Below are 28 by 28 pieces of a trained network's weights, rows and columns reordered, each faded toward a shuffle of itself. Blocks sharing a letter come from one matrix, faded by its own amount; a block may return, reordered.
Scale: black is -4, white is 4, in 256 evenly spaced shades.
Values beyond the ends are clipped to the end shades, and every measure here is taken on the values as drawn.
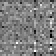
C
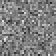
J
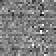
C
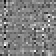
C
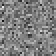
J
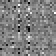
C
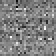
C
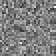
J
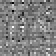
C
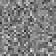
J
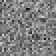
J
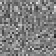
J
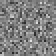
J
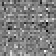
C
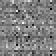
C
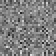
J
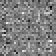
C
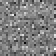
C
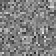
J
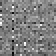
C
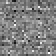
C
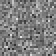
J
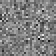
J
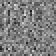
J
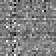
C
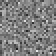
J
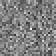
J
